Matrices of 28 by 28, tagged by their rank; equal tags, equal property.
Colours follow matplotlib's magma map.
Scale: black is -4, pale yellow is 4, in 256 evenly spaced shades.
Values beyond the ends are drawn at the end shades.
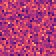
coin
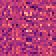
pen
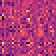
pen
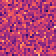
coin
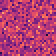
coin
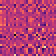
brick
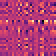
brick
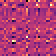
brick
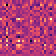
brick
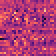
pen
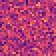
coin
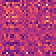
pen
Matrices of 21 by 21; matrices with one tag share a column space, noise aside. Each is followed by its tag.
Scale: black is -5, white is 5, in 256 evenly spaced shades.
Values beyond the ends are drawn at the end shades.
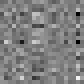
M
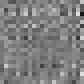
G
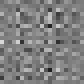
M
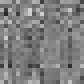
G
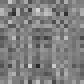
G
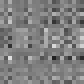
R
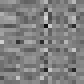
M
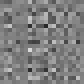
M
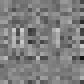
R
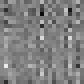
G
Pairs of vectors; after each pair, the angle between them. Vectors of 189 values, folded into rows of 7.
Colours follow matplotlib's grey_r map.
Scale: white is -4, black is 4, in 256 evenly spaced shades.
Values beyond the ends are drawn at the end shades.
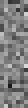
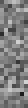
partly opposed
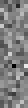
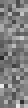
partly aligned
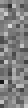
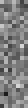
partly aligned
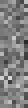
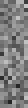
nearly opposite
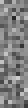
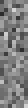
partly opposed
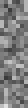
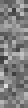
orthogonal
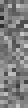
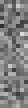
nearly parallel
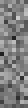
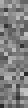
partly aligned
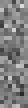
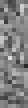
orthogonal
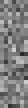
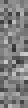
nearly opposite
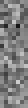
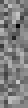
nearly parallel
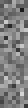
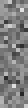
nearly opposite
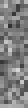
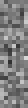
orthogonal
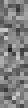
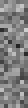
partly opposed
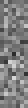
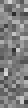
orthogonal
